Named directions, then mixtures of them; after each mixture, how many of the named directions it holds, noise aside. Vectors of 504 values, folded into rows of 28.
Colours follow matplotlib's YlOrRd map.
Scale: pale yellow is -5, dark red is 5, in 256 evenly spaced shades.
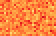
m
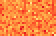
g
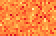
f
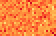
three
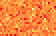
one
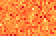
one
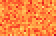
two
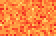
three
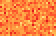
one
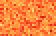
three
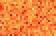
two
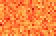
three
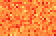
three
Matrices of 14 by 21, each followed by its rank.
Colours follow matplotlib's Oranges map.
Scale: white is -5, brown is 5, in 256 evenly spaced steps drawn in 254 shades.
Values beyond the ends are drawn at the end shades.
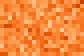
full rank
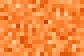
full rank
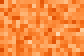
full rank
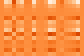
one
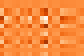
one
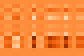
one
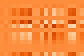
one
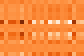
one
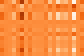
one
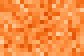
full rank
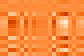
one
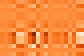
one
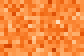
full rank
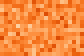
full rank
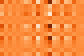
one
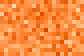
full rank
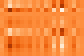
one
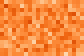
full rank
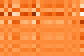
one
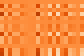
one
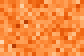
full rank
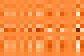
one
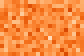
full rank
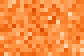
full rank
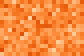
full rank
